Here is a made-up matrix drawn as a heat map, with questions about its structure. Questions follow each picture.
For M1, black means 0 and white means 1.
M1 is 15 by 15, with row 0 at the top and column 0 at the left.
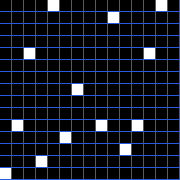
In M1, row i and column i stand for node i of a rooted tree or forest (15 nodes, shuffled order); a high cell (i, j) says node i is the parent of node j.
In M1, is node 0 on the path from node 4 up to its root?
yes
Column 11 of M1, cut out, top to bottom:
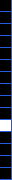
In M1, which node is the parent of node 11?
10
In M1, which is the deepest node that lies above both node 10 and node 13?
0
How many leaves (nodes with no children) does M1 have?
6
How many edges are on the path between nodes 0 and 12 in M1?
2
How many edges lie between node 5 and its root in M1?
6
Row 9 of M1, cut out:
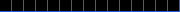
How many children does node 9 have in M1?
0
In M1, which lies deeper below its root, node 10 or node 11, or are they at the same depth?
node 11
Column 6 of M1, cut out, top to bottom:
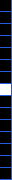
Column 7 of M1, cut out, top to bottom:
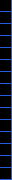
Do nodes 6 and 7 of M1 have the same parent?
no
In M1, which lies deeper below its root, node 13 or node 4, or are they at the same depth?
the same depth
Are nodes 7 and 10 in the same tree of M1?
no
